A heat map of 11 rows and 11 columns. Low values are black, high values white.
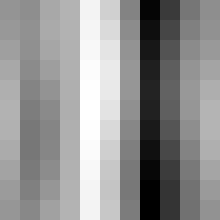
Grain: streaks running down. Calmest part: top left. Ninth with the lowest average: bottom right.
